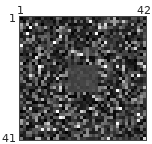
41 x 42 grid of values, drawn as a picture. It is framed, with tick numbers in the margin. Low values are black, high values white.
Odd rows or columns: none. Histogram: skewed, a long tail of high values. Calmest part: centre. Grain: fine. Stripes: none. Odd patch: calmer, in the centre.
